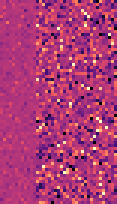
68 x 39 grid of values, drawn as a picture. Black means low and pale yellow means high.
The left part is calmer, up to a seam about 30% of the way across. The distribution is heavy-tailed on both sides. No row or column stands out. On average the colour sits 50% of the way up the scale.
